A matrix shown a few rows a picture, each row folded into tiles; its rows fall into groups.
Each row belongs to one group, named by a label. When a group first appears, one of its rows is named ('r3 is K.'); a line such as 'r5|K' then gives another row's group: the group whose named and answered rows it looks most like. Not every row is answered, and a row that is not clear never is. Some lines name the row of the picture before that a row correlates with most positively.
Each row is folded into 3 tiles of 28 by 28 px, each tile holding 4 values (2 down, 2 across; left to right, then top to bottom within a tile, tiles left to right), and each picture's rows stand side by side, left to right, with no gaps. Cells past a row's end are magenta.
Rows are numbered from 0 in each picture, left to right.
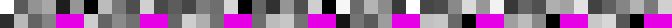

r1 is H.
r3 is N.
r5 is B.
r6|B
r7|B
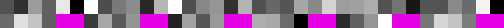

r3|B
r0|N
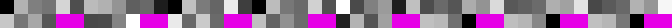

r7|B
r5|B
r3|H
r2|H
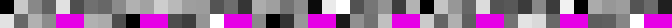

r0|H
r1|B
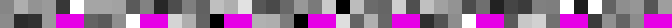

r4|H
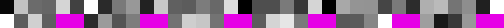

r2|N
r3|N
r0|H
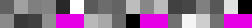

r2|N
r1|B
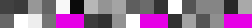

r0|N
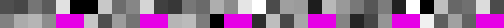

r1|H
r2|B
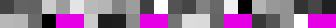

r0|B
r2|N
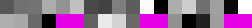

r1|N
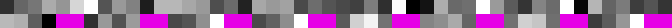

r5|H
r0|B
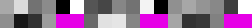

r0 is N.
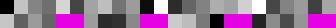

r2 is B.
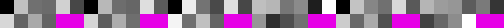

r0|H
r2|H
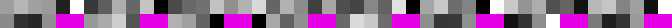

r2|B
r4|N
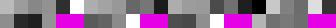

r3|H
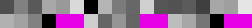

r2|B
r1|H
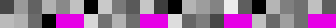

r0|B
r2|H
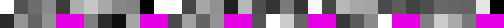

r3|N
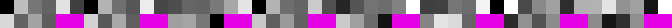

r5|N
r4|B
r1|H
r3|H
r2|B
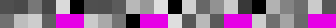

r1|B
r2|H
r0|N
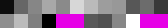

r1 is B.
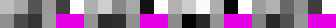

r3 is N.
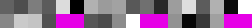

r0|N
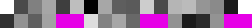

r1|H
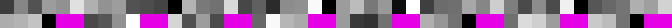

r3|N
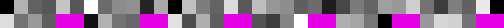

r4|B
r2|H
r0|H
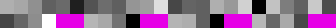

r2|B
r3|H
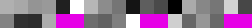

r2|H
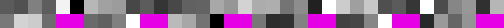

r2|B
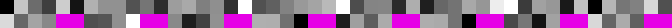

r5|B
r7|H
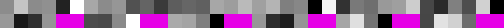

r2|B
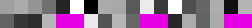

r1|H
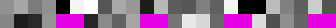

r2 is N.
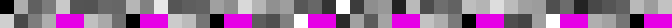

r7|B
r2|B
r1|B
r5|B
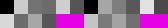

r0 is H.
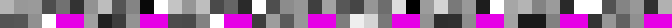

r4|N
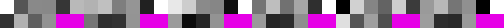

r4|H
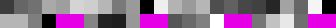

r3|N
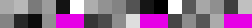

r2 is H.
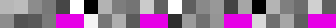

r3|H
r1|H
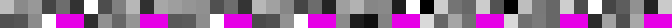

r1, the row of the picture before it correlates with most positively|2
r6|H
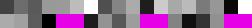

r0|B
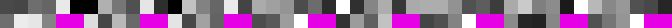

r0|N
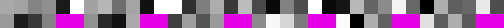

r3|N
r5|H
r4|H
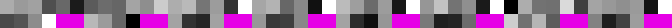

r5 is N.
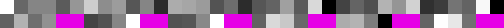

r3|N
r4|B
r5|N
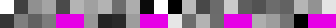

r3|B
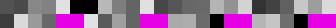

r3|B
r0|N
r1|H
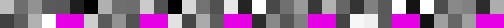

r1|H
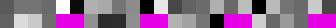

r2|B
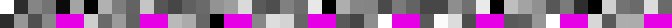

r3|N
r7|H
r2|B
